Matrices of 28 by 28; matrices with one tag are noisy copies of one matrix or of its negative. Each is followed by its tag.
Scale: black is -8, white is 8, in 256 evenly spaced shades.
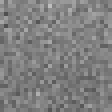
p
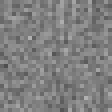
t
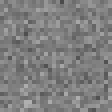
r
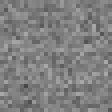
r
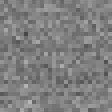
r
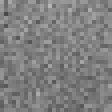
p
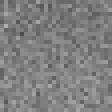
p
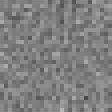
t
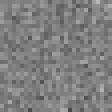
t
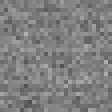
r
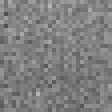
p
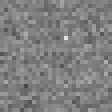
r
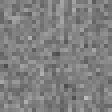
t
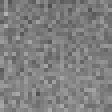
p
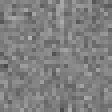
t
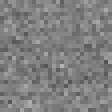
r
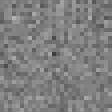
t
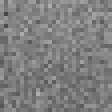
p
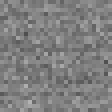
r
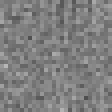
t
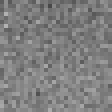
p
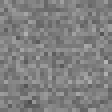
r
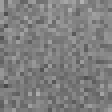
p
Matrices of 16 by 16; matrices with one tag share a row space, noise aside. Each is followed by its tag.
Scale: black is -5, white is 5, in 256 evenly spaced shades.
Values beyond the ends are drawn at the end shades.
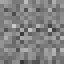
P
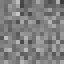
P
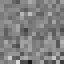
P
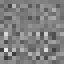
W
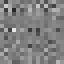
W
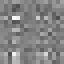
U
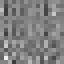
W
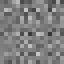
P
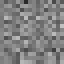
P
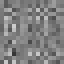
W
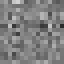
U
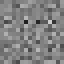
P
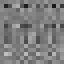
P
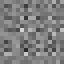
P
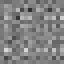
P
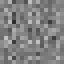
W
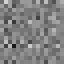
W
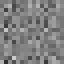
W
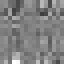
U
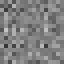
W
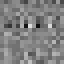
P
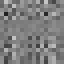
W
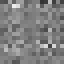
U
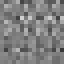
P
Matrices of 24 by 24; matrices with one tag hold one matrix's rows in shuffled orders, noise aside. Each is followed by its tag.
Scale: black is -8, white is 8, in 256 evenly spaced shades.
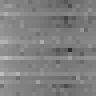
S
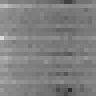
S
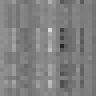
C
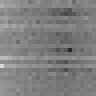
S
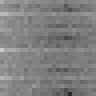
S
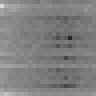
S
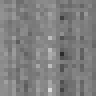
C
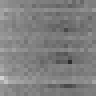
S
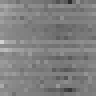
S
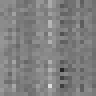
C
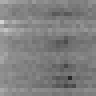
S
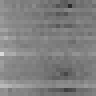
S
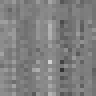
C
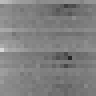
S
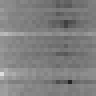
S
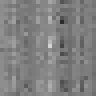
C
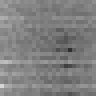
S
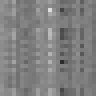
C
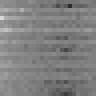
S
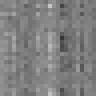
C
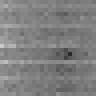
S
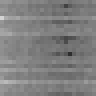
S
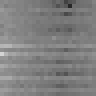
S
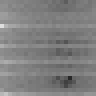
S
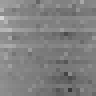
S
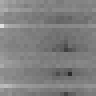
S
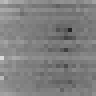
S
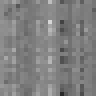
C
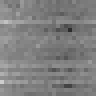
S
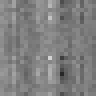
C
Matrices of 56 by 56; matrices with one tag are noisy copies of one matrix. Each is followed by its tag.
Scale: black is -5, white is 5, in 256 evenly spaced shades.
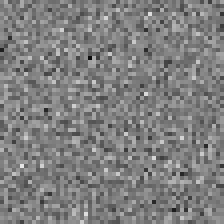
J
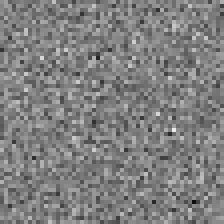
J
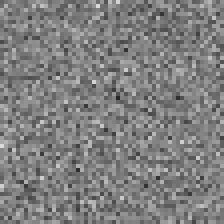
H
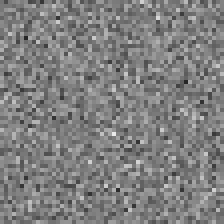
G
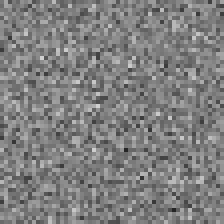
J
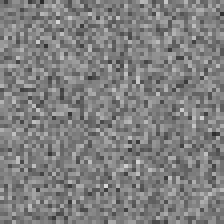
G
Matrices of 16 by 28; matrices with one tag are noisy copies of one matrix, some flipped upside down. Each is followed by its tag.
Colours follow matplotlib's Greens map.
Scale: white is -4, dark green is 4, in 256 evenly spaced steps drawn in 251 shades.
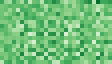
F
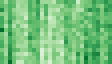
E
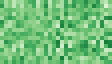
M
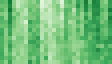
E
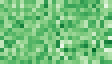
M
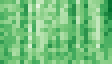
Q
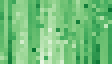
E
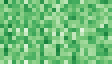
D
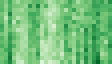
E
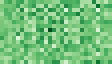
F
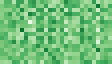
F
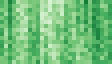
E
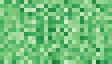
F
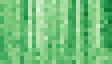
Q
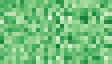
M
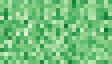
D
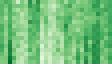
E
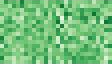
M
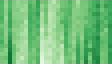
E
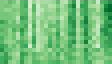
Q
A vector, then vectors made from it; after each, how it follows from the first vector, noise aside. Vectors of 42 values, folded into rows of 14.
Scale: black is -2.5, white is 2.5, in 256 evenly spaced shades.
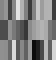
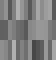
shrunk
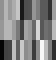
wrapped around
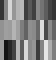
wrapped around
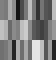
negated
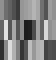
wrapped around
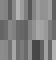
shrunk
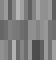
shrunk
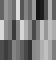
wrapped around
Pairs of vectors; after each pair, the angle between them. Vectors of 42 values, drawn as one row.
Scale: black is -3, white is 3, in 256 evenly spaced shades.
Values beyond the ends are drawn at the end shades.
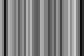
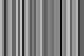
partly aligned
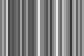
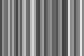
partly opposed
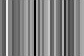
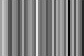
orthogonal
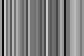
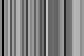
nearly parallel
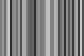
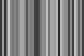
partly aligned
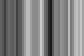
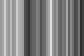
nearly opposite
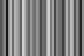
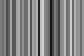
orthogonal
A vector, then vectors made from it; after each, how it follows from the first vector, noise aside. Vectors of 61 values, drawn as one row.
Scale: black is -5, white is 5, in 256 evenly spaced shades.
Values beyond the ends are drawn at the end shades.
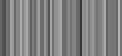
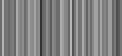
reversed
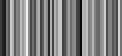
scaled up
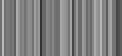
reversed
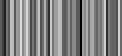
scaled up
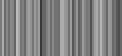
reversed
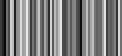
scaled up
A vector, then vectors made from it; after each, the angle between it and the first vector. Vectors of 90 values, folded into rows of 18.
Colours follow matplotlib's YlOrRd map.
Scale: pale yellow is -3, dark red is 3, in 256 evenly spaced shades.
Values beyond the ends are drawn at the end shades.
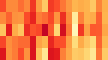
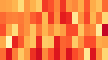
orthogonal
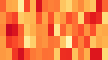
orthogonal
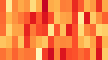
orthogonal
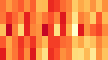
nearly parallel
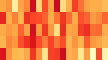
partly aligned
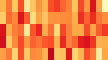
orthogonal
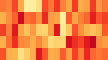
partly opposed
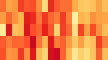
nearly parallel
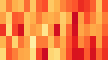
nearly opposite
